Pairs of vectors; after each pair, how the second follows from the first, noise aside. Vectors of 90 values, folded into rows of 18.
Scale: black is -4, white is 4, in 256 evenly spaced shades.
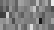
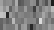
negated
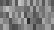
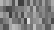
negated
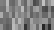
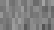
shrunk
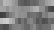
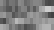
reversed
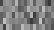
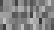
sign-scrambled
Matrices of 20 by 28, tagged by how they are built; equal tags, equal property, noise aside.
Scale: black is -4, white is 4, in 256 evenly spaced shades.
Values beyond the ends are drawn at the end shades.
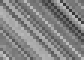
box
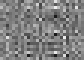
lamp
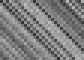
box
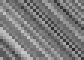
box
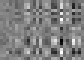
lamp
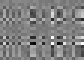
lamp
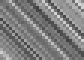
box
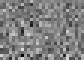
lamp
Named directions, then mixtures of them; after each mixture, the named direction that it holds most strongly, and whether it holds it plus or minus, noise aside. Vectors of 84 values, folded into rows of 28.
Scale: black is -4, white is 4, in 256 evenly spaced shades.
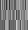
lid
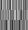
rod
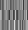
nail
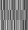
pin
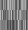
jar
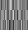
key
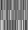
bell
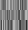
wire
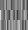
nail, plus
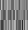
bell, minus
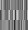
nail, minus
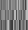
rod, plus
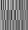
lid, minus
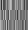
pin, plus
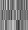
lid, minus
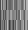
lid, plus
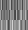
rod, minus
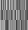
lid, minus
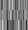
bell, plus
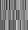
lid, plus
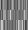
bell, plus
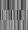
jar, minus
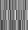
lid, plus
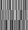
rod, plus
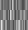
bell, plus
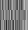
pin, minus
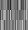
bell, plus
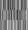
jar, minus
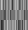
bell, minus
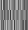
pin, plus
